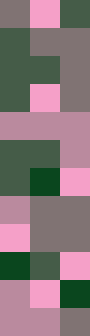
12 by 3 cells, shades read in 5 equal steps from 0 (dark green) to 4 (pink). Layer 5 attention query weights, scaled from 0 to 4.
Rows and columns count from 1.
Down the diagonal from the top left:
2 2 2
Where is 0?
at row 7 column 2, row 10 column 1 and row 11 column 3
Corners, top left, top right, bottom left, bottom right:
2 1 3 2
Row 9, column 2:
2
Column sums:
23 27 27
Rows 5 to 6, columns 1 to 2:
3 3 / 1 1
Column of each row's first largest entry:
2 2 3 2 1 3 3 1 1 3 2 1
